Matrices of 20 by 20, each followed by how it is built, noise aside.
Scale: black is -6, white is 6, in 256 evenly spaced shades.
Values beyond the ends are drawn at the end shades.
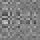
low rank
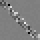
banded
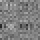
low rank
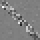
banded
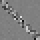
banded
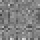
low rank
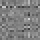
low rank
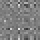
low rank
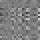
low rank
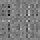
low rank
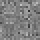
low rank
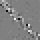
banded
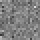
low rank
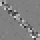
banded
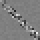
banded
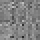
low rank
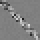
banded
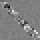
banded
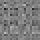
low rank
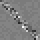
banded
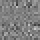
low rank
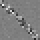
banded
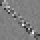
banded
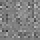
low rank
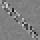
banded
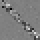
banded
